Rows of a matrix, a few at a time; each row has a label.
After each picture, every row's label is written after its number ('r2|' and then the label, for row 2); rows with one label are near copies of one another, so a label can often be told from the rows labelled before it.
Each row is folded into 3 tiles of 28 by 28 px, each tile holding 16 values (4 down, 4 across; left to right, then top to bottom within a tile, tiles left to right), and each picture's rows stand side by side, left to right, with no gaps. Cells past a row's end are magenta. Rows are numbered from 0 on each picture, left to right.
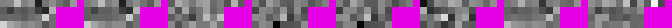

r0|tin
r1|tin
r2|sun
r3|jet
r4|jet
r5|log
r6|tin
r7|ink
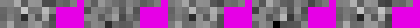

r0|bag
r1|jet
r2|bag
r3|jet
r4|bag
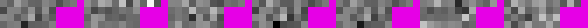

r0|jet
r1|ink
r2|bag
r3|jet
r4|jet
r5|tin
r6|sun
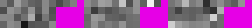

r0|jet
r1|ink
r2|tin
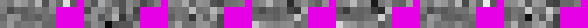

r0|ink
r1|jet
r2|bag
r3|tin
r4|tin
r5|ink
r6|bag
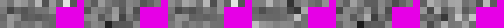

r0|ink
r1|jet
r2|ink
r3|tin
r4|jet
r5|sun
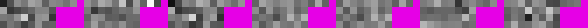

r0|log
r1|ink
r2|log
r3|sun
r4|sun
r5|tin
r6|bag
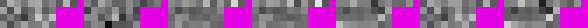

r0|sun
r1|jet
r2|ink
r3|ink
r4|tin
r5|sun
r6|tin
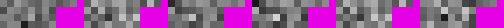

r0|jet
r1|sun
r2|log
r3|log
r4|sun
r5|bag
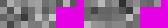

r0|sun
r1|tin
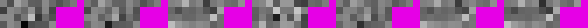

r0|jet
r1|jet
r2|tin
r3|bag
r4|jet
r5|tin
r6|tin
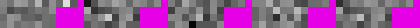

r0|ink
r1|log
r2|jet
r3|bag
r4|log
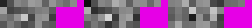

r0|log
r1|log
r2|bag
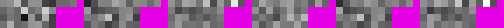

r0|bag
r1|log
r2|ink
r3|sun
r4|log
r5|ink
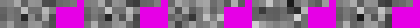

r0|bag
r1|bag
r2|sun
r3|tin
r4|bag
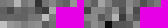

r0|tin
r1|jet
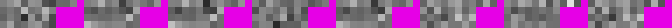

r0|bag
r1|tin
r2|tin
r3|jet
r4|tin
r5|sun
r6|ink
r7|sun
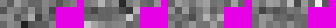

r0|jet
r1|tin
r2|sun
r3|ink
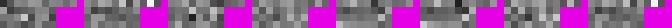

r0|log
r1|ink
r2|bag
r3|sun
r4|tin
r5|tin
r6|sun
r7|ink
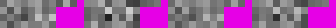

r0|sun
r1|bag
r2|sun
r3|bag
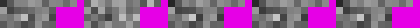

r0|log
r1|sun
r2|log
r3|log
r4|log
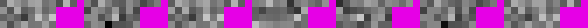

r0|sun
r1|jet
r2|sun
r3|tin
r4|log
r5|jet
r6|sun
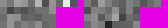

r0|ink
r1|jet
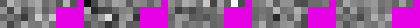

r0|sun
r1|log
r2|ink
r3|bag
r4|sun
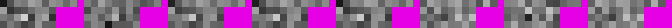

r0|log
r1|jet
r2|log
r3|log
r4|log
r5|sun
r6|bag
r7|sun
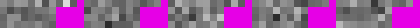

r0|ink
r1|jet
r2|sun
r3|bag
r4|tin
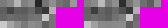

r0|tin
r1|tin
